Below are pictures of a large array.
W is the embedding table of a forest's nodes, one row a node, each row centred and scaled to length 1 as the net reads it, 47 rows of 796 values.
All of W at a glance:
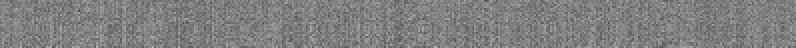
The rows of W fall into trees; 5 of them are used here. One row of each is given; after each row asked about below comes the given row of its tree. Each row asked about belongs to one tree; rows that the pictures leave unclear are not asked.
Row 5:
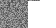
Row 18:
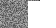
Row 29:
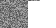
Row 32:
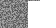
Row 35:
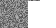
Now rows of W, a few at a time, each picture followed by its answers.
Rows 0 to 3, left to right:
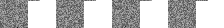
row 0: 35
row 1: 32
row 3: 5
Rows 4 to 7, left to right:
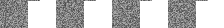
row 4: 18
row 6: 35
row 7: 5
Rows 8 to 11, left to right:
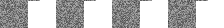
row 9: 29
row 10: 29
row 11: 35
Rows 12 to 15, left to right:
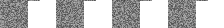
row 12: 5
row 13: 18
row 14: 32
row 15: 35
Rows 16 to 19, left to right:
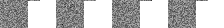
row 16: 5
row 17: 32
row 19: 18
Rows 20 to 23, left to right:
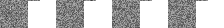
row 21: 5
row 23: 35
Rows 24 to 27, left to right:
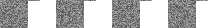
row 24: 29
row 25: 18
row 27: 29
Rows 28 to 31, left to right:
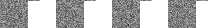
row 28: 35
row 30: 35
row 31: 29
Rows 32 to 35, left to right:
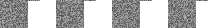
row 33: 18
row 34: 5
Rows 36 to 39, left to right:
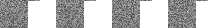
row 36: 29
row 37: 29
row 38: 35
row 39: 35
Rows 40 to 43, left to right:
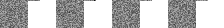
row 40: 35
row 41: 5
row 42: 32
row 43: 32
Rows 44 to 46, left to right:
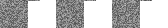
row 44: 29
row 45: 32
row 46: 18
